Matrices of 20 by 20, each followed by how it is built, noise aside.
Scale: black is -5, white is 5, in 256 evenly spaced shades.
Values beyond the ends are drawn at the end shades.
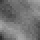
smooth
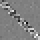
banded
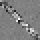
banded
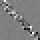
banded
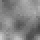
smooth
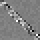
banded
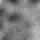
smooth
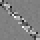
banded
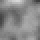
smooth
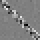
banded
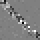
banded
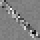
banded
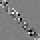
banded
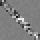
banded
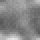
smooth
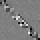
banded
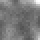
smooth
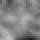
smooth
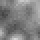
smooth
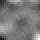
smooth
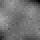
smooth
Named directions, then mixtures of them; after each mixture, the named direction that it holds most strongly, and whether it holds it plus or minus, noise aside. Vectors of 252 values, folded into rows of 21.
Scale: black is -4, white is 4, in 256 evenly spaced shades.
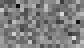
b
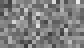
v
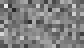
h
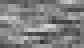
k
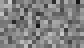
v, minus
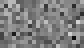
b, minus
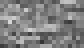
k, plus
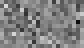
b, plus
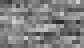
k, plus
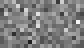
b, minus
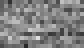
k, plus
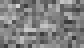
k, plus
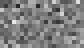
b, plus
